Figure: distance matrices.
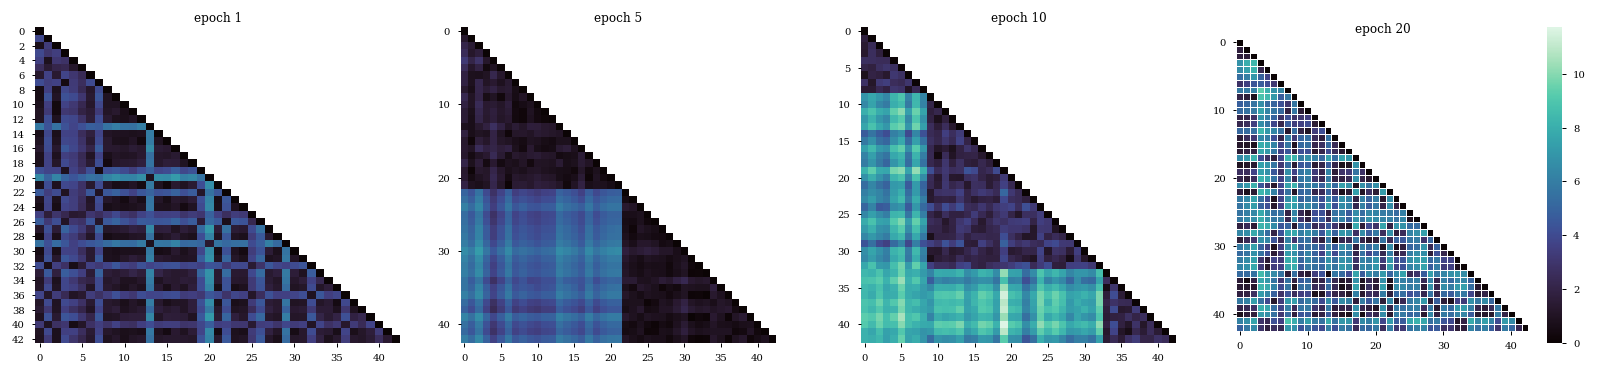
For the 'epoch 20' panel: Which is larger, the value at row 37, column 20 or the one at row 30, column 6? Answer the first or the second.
the second
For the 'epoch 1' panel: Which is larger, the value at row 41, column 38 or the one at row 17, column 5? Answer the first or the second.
the second
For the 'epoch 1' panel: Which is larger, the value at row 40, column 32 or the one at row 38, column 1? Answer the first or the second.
the second
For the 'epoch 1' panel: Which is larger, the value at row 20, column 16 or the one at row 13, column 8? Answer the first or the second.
the first
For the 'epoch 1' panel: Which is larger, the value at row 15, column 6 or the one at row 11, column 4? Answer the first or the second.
the second
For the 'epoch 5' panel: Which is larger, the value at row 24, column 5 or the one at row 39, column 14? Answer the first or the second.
the second
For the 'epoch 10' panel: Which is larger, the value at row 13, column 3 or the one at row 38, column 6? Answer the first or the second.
the second
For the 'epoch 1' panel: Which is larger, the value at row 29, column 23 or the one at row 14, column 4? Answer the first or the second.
the first
